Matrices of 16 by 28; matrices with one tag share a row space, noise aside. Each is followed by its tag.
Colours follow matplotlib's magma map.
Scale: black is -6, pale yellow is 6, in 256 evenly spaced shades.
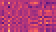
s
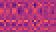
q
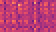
q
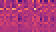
q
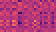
q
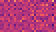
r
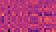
s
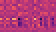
q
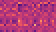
q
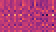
r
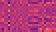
s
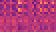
q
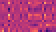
s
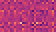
r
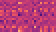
q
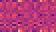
q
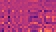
s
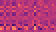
q
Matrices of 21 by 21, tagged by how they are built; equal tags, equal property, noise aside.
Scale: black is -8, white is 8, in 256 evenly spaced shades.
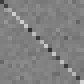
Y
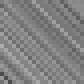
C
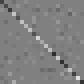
Y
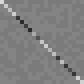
Y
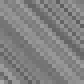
C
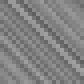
C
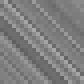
C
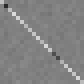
Y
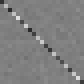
Y
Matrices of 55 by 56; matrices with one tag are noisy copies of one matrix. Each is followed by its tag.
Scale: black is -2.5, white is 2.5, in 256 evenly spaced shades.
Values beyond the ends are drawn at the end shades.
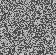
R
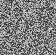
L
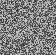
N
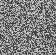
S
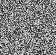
R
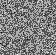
N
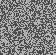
R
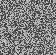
R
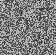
L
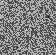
S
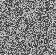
L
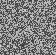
N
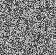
L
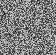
R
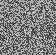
S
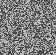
R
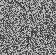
S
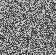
S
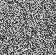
S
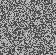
R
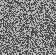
S
